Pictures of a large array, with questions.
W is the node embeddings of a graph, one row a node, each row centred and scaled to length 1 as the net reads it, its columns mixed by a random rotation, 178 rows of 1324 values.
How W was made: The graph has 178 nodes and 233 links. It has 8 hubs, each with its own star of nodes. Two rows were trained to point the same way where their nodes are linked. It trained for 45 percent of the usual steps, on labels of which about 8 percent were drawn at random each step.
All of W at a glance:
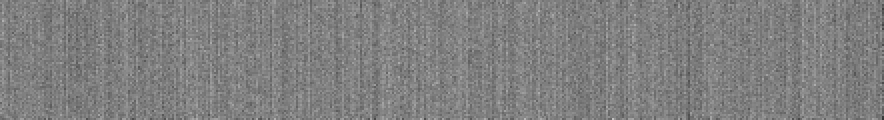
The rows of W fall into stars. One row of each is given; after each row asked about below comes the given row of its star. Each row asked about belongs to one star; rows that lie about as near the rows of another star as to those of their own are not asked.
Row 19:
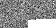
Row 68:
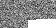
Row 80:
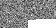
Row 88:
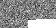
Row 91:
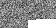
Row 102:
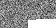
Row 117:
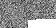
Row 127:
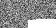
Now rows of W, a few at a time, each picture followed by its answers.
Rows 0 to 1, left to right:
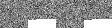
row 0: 68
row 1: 102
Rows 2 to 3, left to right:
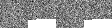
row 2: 117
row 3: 68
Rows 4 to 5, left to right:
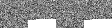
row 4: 68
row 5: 68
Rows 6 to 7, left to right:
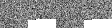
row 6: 91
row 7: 88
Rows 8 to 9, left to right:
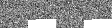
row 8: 88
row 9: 102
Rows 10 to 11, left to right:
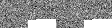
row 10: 88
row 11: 68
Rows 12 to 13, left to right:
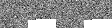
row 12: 91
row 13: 19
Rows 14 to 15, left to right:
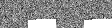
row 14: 117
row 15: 68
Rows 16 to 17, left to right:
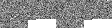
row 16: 91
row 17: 117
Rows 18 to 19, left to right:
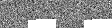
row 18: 102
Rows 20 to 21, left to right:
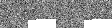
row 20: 117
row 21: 127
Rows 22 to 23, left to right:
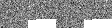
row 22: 127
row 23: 91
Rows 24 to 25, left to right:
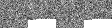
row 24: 127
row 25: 127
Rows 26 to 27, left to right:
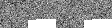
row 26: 117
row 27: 91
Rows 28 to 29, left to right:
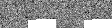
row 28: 117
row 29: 80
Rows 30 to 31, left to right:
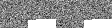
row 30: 102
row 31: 80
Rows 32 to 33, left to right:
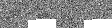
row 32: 91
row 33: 88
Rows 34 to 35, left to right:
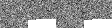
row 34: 80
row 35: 117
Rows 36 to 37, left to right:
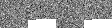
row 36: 117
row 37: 91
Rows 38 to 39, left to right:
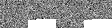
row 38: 19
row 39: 19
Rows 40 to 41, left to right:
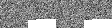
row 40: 88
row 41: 127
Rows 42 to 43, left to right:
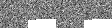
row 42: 88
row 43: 19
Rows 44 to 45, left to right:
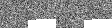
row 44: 117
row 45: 91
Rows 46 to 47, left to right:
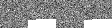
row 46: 127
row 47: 19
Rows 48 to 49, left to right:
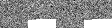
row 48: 19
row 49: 68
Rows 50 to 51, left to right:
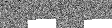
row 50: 102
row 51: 127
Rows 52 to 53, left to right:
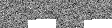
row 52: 19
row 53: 80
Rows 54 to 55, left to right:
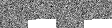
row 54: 117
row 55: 117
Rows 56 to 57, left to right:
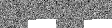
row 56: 80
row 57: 19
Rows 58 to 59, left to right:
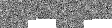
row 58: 80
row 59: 19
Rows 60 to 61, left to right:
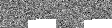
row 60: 102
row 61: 80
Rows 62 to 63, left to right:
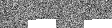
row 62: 127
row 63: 102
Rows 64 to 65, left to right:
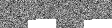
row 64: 102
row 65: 80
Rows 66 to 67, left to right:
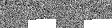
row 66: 88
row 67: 68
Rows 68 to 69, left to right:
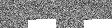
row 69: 127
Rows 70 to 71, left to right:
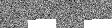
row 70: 91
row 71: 102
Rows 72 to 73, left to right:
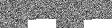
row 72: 19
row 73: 19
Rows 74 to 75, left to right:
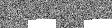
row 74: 127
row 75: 88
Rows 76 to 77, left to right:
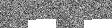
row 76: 68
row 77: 91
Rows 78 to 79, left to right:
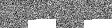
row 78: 117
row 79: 88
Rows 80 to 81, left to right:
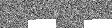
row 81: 117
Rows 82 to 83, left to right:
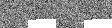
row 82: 80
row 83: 80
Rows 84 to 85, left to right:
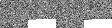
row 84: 19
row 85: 127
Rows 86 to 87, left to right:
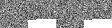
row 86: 117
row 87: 91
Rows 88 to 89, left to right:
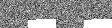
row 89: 127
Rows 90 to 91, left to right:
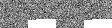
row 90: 19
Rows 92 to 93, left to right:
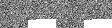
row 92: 68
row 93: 80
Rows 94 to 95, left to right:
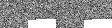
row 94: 80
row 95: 68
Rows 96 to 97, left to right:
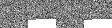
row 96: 102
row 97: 117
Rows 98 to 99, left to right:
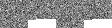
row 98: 19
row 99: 88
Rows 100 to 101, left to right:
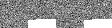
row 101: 88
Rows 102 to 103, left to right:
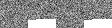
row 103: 117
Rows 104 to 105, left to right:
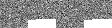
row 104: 88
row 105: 19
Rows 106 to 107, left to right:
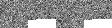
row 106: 127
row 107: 91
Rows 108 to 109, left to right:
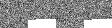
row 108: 19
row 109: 102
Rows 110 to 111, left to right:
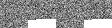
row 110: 88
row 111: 127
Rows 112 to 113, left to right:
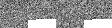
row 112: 102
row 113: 88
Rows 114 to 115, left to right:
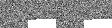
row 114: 19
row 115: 19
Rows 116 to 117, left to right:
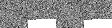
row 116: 117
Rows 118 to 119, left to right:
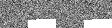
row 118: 19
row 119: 68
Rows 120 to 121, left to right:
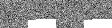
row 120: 127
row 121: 19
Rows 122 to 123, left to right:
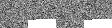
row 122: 68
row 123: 88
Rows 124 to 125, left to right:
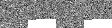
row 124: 102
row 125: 68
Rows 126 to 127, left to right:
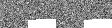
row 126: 88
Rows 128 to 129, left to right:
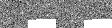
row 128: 19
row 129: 88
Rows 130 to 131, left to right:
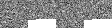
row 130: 68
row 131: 102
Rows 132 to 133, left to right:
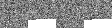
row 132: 68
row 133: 91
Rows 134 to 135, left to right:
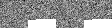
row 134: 117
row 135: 127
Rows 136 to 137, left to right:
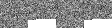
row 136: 91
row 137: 117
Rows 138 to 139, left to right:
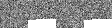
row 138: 68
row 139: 91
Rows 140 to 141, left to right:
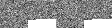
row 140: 68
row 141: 117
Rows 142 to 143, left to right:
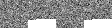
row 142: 127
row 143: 80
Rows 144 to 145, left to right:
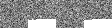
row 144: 19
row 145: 80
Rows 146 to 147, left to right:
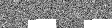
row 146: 127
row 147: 19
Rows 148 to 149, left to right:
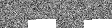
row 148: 68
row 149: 91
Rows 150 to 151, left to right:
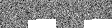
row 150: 117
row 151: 127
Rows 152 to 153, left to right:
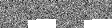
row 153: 88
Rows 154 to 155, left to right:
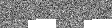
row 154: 127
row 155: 102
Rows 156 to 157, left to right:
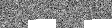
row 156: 127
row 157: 80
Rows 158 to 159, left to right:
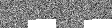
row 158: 19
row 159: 127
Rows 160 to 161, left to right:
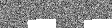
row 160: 19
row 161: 88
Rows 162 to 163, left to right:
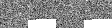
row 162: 127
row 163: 68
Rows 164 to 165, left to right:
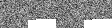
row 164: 91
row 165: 68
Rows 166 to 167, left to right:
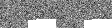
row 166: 117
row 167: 117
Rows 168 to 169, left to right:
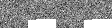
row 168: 19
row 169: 19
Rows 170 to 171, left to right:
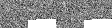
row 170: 91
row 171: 127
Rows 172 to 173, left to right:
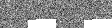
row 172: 127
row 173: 68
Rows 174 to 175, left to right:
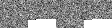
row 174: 68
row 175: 117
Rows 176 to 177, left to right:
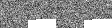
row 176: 88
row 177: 68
